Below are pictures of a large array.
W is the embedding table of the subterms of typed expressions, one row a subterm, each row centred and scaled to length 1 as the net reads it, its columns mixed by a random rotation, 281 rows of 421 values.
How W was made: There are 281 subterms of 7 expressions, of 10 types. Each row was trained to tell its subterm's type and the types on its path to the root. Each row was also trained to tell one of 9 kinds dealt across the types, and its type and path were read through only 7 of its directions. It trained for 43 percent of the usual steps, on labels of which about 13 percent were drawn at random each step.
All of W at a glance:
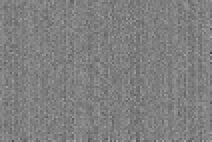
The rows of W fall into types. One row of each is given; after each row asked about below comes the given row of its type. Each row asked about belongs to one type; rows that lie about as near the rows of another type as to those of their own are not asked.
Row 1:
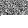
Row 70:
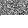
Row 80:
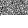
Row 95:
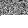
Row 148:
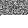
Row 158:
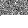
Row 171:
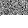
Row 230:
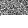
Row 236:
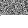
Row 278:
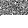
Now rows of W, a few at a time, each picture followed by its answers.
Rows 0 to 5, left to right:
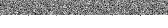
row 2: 1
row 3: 171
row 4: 278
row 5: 236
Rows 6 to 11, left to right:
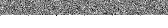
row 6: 171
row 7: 1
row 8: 230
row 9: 70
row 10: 80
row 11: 171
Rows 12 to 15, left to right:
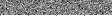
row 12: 80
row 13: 158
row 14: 95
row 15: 1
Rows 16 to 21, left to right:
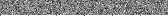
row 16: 80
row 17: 236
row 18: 70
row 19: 158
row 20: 80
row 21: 80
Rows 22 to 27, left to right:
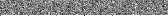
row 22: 158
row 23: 236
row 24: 236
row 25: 158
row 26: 236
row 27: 80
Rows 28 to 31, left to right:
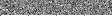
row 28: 236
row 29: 236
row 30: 80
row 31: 236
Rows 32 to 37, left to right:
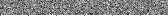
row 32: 80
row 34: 70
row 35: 236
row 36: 230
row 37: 158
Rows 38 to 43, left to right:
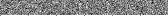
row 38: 95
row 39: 80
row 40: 236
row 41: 171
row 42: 1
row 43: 80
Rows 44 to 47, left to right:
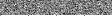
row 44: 158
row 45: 95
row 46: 148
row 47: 158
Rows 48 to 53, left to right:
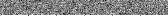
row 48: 230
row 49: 95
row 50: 148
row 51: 95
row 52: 148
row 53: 1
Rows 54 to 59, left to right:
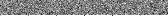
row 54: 148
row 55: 70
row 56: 230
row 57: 171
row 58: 95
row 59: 278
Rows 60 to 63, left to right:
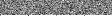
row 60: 70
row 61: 230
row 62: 278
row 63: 158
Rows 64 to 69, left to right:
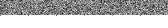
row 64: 95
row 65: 148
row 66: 236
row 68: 158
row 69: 236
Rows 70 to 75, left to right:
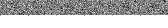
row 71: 230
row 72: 278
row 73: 1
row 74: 278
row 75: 278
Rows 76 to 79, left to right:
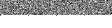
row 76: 148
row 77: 236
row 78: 95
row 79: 278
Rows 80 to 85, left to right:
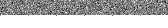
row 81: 278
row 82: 1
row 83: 171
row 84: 171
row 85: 278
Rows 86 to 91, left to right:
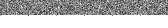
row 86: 70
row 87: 1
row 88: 171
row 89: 95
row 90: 230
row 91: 278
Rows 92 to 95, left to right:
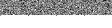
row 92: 230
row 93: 236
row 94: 158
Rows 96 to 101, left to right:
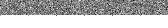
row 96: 278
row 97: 171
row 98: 1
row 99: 148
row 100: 95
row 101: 236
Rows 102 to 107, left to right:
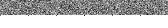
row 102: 148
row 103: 95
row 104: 171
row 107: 1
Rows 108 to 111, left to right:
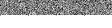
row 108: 278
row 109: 158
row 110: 80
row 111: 95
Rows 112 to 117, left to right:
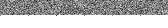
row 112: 1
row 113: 95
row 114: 171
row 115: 95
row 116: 1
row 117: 95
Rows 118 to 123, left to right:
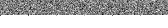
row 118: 1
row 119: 80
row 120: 1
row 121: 1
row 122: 236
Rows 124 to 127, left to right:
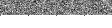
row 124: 80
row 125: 95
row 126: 95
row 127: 171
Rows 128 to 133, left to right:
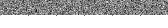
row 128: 148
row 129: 158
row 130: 236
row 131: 171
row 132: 230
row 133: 236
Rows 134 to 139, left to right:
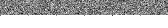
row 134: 70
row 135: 278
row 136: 70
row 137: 230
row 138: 95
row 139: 236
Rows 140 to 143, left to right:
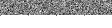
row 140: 236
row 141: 80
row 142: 148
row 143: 278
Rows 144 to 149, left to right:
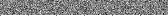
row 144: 1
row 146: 1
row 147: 70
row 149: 230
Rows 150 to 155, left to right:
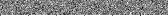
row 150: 80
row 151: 171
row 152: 148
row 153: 236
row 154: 158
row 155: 80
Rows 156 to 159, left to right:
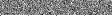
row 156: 171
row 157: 70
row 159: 1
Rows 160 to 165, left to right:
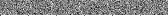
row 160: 70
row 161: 171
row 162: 70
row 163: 236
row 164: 1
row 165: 70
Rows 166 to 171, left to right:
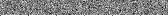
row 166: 171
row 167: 70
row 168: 70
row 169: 171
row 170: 95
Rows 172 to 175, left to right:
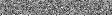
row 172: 230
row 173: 148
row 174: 1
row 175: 278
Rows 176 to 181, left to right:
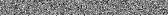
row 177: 95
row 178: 171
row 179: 80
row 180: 70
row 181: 148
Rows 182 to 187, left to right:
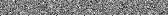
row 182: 1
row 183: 278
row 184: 230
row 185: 70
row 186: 236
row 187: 70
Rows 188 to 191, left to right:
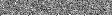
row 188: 158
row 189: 171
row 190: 230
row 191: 70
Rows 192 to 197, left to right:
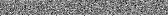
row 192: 1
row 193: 148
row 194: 148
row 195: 95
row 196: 158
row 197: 148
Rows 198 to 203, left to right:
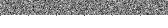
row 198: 230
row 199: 230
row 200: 80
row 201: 70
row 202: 148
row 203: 1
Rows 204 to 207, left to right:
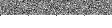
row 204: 278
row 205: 95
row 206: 95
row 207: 171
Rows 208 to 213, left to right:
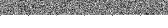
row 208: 1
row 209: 171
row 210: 158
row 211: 95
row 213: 236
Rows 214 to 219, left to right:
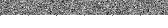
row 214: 158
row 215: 278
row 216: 95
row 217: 278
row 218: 230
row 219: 158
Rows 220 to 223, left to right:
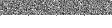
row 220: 148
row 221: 70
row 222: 171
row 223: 70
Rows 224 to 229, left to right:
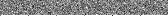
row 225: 171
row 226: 236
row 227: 171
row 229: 171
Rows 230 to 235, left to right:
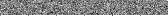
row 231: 278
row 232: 80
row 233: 278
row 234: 80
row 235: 1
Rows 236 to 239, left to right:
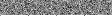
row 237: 236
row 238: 236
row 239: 95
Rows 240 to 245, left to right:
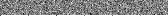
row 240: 95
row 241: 80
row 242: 158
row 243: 236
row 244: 95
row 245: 70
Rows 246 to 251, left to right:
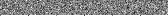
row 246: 70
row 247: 230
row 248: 158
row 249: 70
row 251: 95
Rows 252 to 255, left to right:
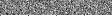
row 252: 70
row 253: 95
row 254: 1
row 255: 80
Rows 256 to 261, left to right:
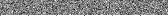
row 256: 80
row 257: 1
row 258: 95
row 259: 171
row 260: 230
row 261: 95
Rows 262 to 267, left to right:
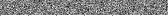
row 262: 1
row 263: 158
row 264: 148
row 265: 80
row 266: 230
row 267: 230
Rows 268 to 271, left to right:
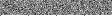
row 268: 171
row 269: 1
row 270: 236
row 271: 230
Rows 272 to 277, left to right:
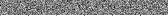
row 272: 278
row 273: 1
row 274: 95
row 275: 1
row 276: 148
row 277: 70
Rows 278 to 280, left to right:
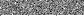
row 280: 148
